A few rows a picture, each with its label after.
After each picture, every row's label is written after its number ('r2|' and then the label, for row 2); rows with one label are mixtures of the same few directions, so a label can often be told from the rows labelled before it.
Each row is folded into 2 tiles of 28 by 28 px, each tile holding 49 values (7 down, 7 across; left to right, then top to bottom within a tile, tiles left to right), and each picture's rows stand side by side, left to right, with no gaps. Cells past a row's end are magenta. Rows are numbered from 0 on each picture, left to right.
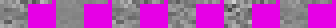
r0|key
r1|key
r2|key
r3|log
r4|log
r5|key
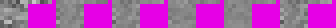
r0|key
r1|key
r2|key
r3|key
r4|log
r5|key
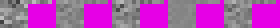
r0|key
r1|log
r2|log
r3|key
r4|log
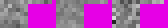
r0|log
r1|log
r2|key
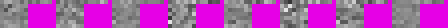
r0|log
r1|log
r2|key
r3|key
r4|key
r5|log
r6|key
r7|key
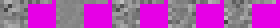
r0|log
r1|key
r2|log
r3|key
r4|key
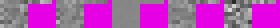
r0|key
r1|key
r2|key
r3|key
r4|log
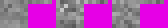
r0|log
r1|log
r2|log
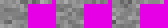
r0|key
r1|log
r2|key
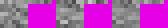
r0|log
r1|key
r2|key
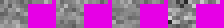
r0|log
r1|log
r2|key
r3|key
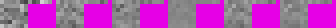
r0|key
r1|log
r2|log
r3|log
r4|log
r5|log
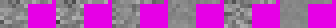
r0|key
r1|key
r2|key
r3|log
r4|log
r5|log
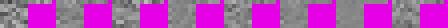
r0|log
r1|key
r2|key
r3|key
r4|log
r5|key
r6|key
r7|log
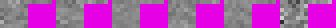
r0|key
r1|key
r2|log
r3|log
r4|log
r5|key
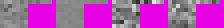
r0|log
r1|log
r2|key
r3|log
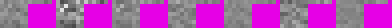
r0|log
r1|log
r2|log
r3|log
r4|log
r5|log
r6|key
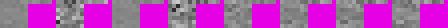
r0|key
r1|key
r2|key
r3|log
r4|log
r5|key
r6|key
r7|key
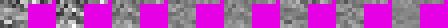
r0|key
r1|log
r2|log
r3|log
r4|log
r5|key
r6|log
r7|key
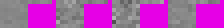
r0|key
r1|key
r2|key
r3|key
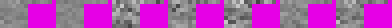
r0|key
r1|log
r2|log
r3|log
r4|key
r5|log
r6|key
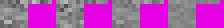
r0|key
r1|log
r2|key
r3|log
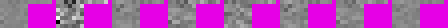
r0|key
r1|key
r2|log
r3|key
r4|log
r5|log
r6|key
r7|log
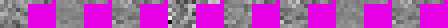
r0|log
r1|key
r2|key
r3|key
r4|key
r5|key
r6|log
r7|key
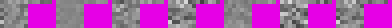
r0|key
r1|key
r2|log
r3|key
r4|log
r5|log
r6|key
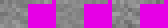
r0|log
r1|log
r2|log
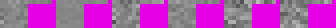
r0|key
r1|key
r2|key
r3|log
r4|key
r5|log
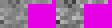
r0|key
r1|key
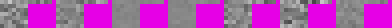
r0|log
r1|key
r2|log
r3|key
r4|key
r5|key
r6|log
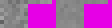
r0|key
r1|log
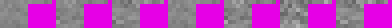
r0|log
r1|key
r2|key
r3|log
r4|key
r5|log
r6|key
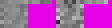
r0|key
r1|key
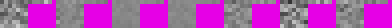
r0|log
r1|key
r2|log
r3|log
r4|log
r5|log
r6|log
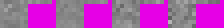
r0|log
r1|log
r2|log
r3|key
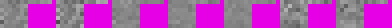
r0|key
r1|key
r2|key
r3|key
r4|log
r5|log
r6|log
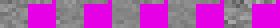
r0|log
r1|key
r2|key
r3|log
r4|key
